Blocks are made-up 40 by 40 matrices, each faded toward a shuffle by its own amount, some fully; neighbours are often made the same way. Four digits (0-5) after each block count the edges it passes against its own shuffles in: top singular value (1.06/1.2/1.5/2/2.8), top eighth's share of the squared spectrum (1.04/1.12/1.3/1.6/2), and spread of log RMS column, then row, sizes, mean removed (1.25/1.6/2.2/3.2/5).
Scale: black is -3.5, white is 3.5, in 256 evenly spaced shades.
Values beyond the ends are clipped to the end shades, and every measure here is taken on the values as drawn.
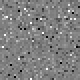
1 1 0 0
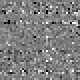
2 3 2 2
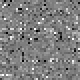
1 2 0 2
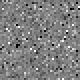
0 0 0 0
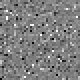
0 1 0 0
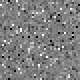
0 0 0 0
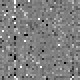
3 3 1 0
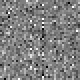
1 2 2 0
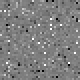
1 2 0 0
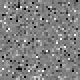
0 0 0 0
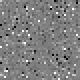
1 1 1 0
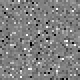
0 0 0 0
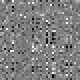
3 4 2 0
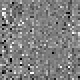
3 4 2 1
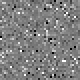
2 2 0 0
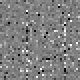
3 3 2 0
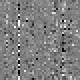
3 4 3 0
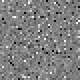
0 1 0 0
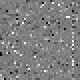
2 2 0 0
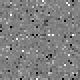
3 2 1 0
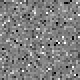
0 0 0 0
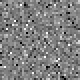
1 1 0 0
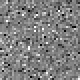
1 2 0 0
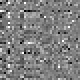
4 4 2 2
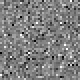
2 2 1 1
